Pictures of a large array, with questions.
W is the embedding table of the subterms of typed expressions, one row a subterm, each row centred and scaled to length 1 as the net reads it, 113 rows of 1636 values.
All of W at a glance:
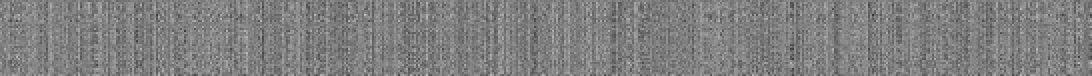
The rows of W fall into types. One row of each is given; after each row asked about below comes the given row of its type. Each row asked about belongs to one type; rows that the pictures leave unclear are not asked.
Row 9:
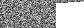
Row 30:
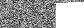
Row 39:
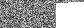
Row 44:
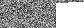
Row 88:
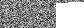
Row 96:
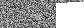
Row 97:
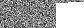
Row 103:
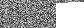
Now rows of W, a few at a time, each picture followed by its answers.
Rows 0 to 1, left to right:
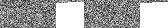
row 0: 96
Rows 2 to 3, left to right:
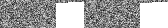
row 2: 44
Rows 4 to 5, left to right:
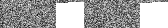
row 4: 9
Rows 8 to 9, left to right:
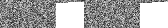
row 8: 30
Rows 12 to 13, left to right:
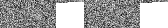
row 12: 96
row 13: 9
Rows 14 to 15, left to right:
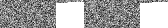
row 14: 103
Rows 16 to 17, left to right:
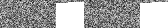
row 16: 30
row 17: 97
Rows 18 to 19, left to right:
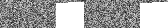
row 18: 30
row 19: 9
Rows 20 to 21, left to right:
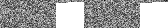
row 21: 88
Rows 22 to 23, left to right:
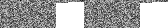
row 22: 88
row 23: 44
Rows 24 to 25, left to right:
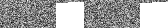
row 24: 103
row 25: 44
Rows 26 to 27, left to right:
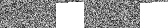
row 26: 44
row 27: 44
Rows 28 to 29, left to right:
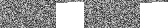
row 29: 103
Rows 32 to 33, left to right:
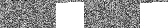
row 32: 30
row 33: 103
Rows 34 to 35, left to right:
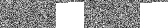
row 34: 30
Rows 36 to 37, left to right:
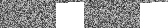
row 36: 9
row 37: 97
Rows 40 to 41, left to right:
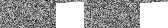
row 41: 96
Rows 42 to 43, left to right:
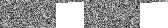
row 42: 44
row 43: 9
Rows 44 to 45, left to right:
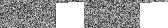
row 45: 97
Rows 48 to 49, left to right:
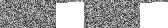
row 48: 103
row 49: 88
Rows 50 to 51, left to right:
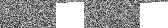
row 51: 30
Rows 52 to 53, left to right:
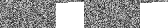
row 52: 30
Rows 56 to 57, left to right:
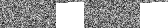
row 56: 9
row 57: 97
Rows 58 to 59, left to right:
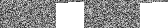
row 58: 9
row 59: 88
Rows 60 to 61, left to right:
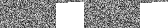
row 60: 96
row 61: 103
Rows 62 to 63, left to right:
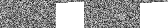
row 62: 30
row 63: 96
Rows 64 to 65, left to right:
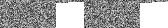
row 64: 44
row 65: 39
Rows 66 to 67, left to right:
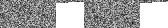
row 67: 39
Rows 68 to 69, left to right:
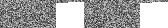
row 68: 103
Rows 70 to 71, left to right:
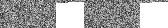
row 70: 88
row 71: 97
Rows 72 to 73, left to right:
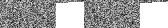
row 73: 39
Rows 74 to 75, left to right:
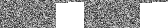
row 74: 97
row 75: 44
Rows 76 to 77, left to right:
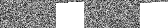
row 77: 30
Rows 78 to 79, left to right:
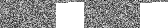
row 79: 88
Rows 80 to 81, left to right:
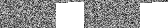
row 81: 88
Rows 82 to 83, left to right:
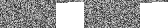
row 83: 103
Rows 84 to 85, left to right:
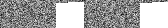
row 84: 88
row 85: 9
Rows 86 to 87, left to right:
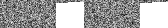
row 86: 9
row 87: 39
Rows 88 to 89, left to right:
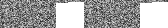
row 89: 103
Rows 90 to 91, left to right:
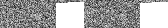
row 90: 96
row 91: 96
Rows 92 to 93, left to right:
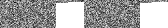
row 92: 30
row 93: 103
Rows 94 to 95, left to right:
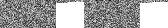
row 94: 103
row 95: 30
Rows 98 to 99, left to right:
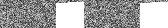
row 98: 96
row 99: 30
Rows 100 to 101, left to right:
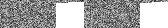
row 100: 88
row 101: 96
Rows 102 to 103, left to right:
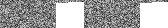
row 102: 88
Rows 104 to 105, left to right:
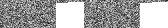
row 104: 103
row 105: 30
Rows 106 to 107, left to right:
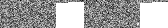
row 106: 88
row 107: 88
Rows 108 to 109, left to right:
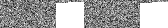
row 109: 39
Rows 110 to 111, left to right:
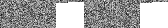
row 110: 88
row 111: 103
